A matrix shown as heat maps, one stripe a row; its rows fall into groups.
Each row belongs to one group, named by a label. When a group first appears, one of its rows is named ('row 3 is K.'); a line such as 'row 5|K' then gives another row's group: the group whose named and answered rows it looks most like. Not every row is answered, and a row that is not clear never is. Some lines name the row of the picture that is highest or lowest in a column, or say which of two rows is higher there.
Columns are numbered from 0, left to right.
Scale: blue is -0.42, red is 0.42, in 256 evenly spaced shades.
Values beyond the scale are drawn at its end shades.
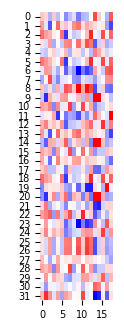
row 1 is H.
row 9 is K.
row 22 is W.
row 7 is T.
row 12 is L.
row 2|L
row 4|K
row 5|L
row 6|T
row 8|H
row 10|W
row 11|T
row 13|H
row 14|K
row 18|L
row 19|T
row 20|K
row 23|T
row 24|L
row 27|H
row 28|W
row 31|W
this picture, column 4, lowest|11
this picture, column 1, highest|31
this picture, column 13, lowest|31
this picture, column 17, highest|11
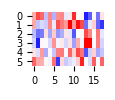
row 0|W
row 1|H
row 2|K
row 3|K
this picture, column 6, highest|1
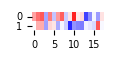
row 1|T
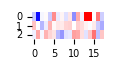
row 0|K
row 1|H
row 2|L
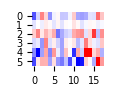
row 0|T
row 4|K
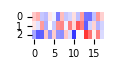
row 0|W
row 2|K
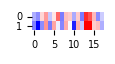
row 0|K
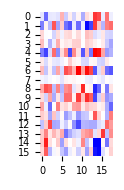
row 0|K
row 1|T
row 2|H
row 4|K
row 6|H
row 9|H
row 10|H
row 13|L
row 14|W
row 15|W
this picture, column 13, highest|4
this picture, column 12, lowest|1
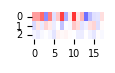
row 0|W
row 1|L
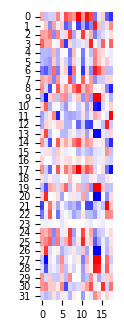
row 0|H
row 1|T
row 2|W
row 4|K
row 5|K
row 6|K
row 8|H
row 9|K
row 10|W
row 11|T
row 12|T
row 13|W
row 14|H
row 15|T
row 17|H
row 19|K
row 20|W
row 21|T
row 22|T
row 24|W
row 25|W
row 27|K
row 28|K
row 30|L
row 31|K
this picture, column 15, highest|30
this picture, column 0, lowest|21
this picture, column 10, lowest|6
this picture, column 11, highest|0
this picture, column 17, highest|11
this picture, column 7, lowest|6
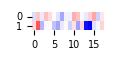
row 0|L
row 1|W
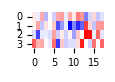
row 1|T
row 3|L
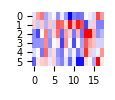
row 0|T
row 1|H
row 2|K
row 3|K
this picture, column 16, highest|5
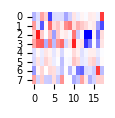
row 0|T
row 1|H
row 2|W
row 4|L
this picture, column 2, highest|3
